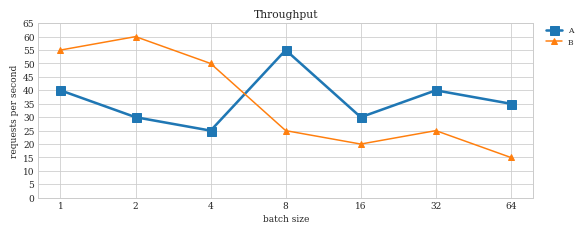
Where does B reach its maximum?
2
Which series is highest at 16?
A
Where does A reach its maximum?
8
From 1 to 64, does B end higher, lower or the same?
lower
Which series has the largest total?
A
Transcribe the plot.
Title: Throughput
x-axis: batch size, ticks 1 2 4 8 16 32 64
y-axis: requests per second, ticks 0 5 10 15 20 25 30 35 40 45 50 55 60 65
Legend: A, B
Values:
A: 40 30 25 55 30 40 35
B: 55 60 50 25 20 25 15
